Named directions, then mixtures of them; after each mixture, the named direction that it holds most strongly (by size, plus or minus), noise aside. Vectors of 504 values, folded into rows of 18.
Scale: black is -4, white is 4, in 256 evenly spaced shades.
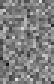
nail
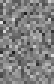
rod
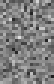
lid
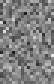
rod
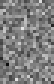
nail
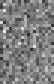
nail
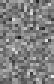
lid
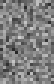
lid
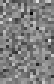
lid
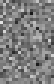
rod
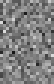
rod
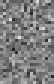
lid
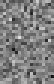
lid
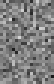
lid
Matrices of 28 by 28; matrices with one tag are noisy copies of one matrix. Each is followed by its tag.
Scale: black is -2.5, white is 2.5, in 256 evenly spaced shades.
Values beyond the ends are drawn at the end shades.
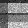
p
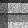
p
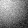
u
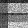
p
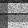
p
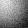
u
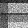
p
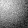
u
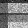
p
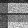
p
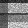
p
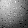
u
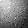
u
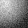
u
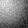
u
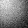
u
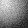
u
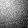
u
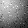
u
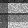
p
